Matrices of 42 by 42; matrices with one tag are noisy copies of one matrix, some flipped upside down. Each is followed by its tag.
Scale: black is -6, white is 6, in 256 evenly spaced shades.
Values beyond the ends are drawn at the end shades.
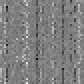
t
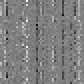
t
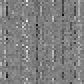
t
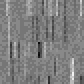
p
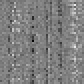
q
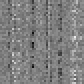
q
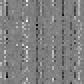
t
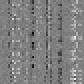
q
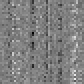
q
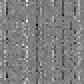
t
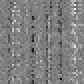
q
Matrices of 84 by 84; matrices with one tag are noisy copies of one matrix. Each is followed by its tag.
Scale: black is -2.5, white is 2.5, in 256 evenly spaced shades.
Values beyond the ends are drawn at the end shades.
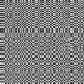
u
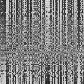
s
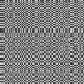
u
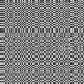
u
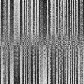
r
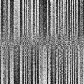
r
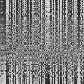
s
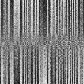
r
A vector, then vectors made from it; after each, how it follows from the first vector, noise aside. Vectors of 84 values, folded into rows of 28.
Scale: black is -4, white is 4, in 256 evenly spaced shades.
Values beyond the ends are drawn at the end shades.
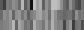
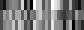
scaled up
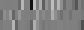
partly zeroed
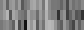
wrapped around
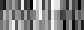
scaled up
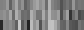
wrapped around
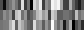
scaled up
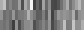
negated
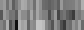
wrapped around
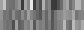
negated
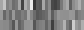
negated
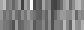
negated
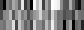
scaled up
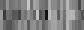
wrapped around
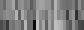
wrapped around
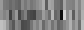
wrapped around
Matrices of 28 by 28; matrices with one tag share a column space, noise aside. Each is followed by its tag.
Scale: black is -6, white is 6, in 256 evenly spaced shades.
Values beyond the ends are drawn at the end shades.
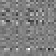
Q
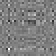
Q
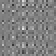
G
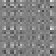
G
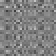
G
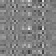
G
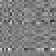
Q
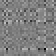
Q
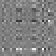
Q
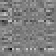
Q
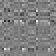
Q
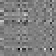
Q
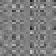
G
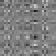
G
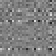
Q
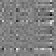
Q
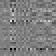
Q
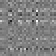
Q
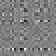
Q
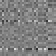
Q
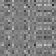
G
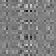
G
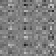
G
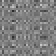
G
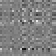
Q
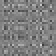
G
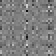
G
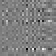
Q
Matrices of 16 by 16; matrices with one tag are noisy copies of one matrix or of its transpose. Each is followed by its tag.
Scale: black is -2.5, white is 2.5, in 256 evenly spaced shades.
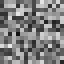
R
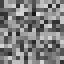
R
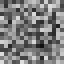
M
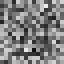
M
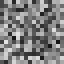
M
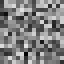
R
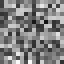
R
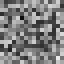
M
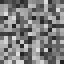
R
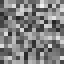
R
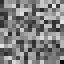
R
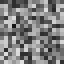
R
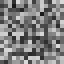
M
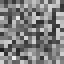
M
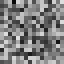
M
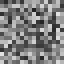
M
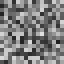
M
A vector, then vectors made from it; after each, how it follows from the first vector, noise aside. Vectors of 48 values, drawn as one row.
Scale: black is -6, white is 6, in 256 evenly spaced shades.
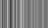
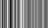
scaled up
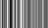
scaled up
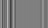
partly zeroed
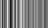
scaled up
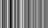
scaled up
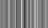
wrapped around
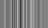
wrapped around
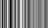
scaled up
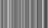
wrapped around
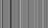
partly zeroed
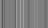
partly zeroed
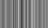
wrapped around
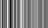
scaled up
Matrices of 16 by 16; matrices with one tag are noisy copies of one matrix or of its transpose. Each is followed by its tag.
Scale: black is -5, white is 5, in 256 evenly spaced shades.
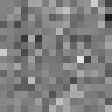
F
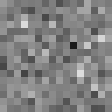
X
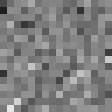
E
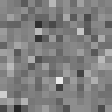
F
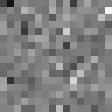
E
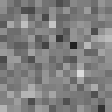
X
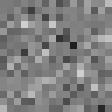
X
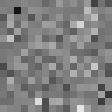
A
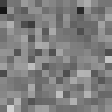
E
